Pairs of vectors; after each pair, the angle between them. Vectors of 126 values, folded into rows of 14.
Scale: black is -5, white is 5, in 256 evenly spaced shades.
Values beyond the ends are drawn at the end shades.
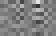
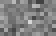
partly opposed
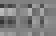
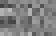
nearly parallel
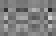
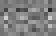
nearly parallel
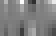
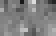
nearly opposite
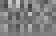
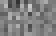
nearly opposite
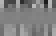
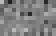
partly aligned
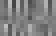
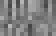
nearly opposite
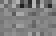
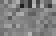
nearly parallel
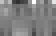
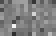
partly opposed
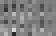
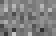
nearly opposite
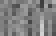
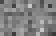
partly aligned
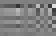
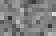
orthogonal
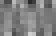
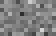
partly opposed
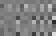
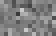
partly opposed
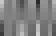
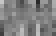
nearly parallel
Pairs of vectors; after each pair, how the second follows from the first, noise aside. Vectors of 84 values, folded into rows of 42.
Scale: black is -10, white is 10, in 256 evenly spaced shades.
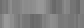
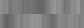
negated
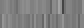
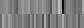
scaled up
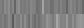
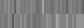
copied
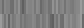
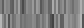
scaled up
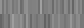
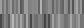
scaled up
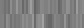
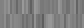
negated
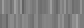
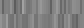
negated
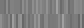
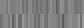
negated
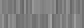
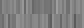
negated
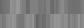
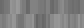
copied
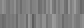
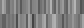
scaled up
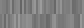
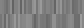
copied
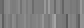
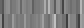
scaled up
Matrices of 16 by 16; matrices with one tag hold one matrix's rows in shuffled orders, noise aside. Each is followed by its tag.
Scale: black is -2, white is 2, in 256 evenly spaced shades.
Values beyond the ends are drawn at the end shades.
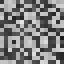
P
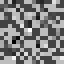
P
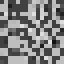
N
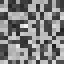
N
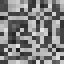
N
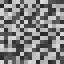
P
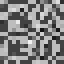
N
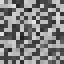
P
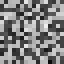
P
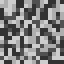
P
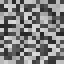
P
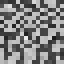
P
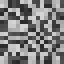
N
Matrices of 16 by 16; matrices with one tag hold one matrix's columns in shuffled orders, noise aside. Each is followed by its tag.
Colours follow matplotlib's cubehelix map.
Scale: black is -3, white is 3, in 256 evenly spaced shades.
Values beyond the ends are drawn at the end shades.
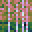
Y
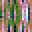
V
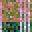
Y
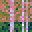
Y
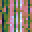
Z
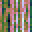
Z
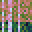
Y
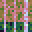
Y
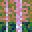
Y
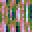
V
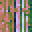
Z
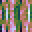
V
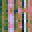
Z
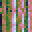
Z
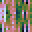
V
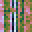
Z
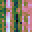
Z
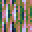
V
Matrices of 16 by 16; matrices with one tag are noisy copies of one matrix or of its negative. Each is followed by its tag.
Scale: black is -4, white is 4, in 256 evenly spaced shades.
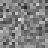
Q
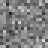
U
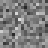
Q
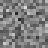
Q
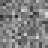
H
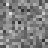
U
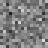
U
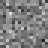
U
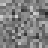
H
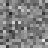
U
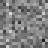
U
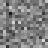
U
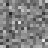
U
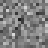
Q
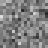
H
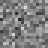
Q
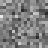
H
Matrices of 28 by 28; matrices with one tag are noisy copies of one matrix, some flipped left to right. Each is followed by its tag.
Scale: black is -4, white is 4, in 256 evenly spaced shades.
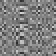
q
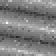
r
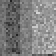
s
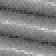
r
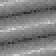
r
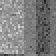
s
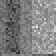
s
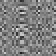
q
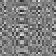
q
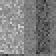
s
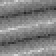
r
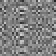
q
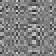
q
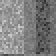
s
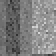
s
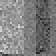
s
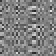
q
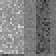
s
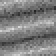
r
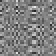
q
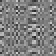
q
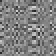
q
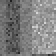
s
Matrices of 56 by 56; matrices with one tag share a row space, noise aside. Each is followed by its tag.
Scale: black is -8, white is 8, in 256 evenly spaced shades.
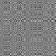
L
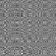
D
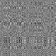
L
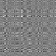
D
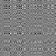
L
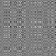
L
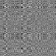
D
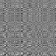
D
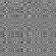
D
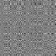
L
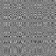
L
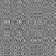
L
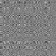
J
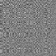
J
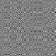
L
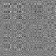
L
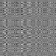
D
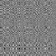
J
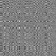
J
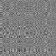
J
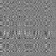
J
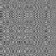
J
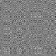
L
